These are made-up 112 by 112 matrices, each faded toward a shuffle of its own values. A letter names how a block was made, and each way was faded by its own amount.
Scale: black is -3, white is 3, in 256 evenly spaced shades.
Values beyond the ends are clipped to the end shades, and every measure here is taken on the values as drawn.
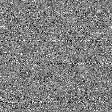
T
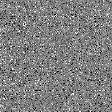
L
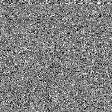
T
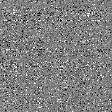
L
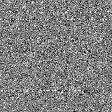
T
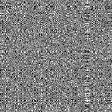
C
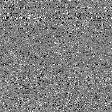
L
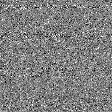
T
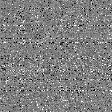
L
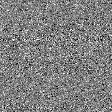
T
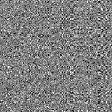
C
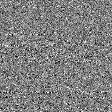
T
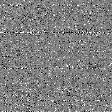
L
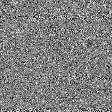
T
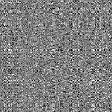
C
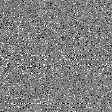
L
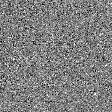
T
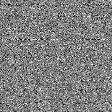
T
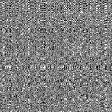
C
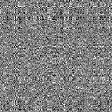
C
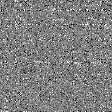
L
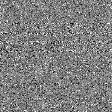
T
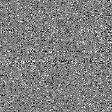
L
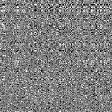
C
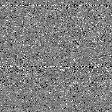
L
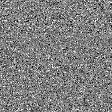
T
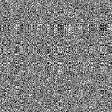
C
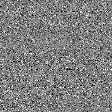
T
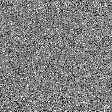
T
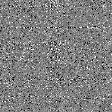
L
